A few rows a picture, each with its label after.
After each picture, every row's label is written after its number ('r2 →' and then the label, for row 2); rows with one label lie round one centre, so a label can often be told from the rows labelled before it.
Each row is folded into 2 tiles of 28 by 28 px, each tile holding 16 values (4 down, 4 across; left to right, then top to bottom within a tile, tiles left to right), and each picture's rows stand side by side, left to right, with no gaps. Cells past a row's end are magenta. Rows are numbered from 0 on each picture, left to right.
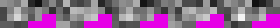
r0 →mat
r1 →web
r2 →mat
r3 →web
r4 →mat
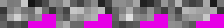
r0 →mat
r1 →web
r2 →mat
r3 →web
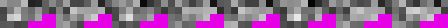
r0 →mat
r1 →web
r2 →mat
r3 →web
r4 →web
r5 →mat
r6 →web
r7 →web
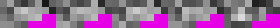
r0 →web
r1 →web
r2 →web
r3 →web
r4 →mat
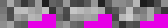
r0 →web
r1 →web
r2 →mat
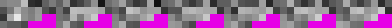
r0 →mat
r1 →web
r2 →web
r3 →web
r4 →web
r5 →web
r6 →web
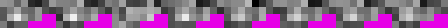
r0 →mat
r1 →mat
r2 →web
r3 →mat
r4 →mat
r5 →mat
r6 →mat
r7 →mat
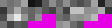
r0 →mat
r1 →web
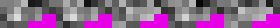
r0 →mat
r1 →mat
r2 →web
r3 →mat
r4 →web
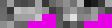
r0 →web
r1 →mat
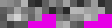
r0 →mat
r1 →web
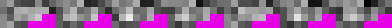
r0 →web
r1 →mat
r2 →mat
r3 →mat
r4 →web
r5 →mat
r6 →mat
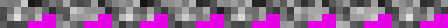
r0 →mat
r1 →web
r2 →mat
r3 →mat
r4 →mat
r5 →web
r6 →web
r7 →mat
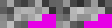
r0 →web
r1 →web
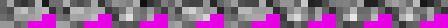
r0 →web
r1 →web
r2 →mat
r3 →web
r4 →web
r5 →mat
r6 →mat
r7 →mat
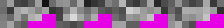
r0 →web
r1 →mat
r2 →web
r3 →web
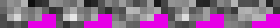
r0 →mat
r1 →mat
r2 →web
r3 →mat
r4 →web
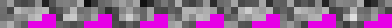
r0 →web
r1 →mat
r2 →mat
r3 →web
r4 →web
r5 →web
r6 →mat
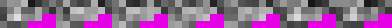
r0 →mat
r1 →web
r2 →web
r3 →web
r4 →web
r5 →mat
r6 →mat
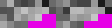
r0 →web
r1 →web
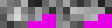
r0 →mat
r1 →web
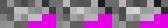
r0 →web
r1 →web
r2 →web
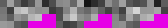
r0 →web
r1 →mat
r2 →web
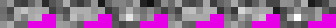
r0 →web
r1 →web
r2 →mat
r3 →web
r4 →web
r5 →mat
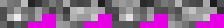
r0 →mat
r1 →web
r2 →mat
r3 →web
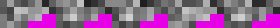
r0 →web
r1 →mat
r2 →mat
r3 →web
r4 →mat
